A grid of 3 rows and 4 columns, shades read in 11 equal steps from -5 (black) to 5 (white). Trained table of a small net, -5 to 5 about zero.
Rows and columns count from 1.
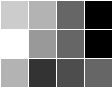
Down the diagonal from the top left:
3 1 -2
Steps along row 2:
down down down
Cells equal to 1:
1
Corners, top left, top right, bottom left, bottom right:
3 -5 2 -1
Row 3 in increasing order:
-3 -2 -1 2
